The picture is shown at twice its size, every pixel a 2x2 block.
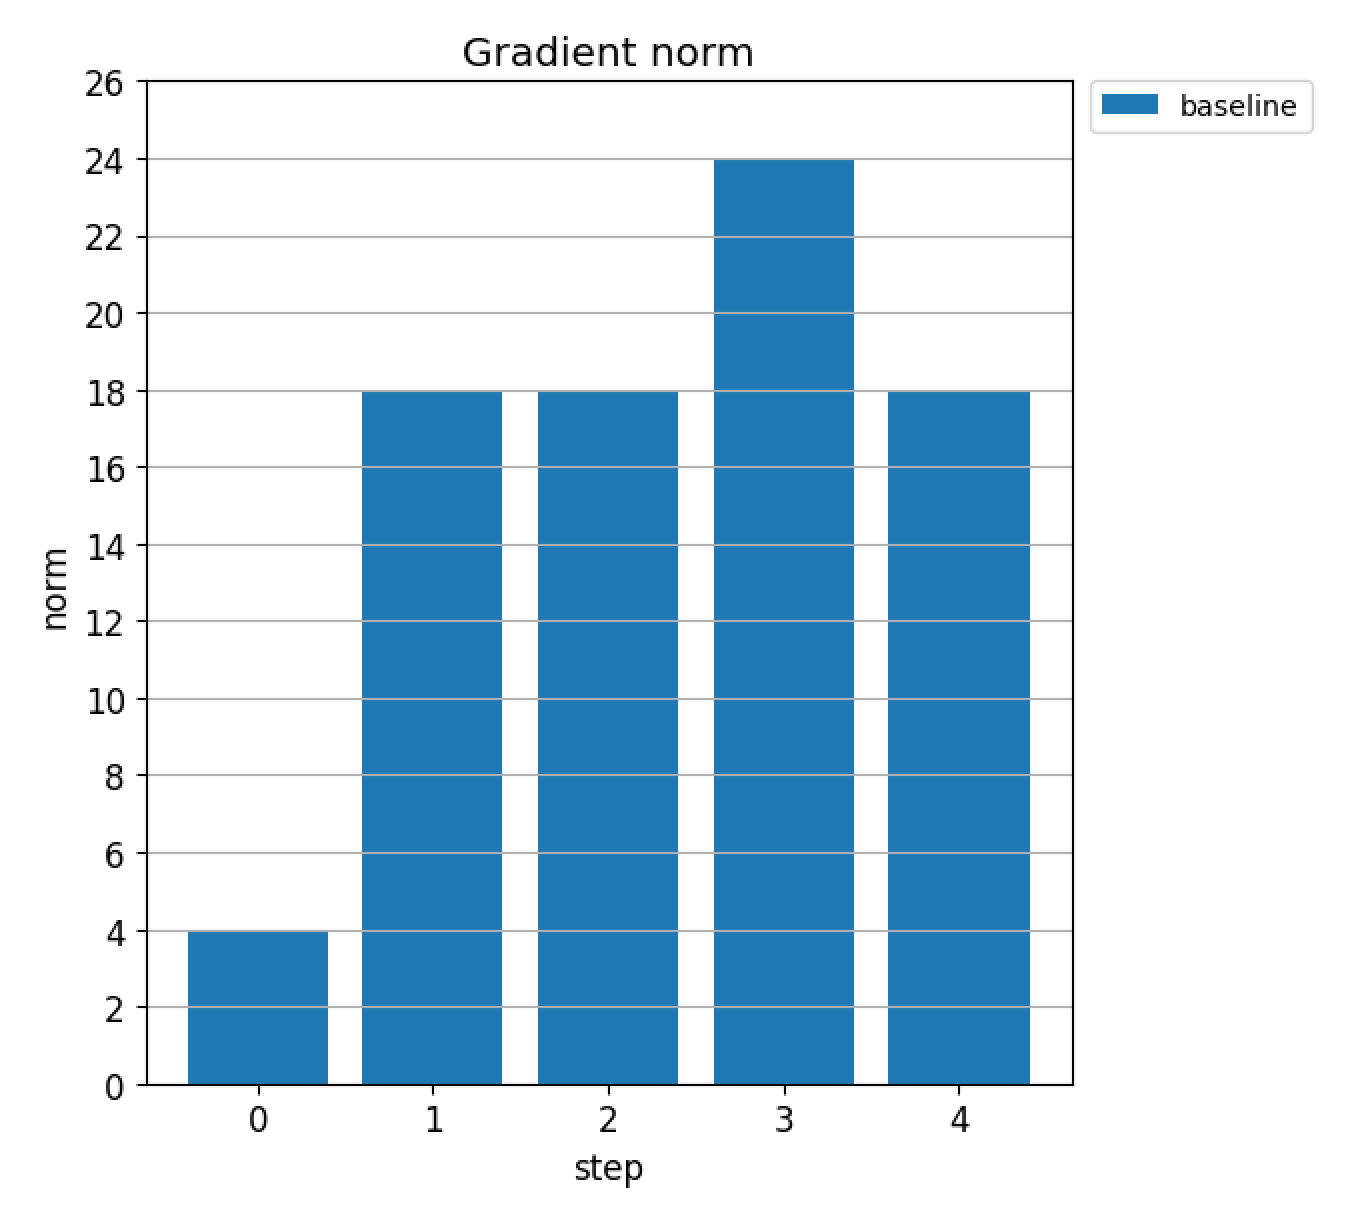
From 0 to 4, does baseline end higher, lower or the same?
higher
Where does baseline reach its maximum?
3
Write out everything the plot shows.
Title: Gradient norm
x-axis: step, ticks 0 1 2 3 4
y-axis: norm, ticks 0 2 4 6 8 10 12 14 16 18 20 22 24 26
Legend: baseline
Values:
baseline: 4 18 18 24 18
